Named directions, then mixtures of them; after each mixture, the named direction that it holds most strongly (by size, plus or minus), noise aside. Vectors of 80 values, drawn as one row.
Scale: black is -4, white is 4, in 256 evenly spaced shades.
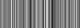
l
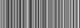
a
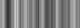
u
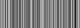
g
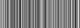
g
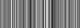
l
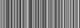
a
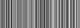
l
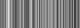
a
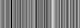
l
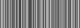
g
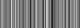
l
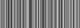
a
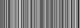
g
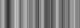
u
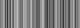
u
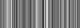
l
